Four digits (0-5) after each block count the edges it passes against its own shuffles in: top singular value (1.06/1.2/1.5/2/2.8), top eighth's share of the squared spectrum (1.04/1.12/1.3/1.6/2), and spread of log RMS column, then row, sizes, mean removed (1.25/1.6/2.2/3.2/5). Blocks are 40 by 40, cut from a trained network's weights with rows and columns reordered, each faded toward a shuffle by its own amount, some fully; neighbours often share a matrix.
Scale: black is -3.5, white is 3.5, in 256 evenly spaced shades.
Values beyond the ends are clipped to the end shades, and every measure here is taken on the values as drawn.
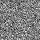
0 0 0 0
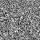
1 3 0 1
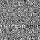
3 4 0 2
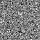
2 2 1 0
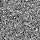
0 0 0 0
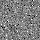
0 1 1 0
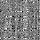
3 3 0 2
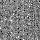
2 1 0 0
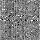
2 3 0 2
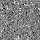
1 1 0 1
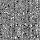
2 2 0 1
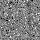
0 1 0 0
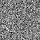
1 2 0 0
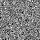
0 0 0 0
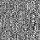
3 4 2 0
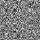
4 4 2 1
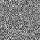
3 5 1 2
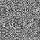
3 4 1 1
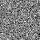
2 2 0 0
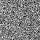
0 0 0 0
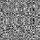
3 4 2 1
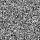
0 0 0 0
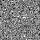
0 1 0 0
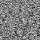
2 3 0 1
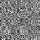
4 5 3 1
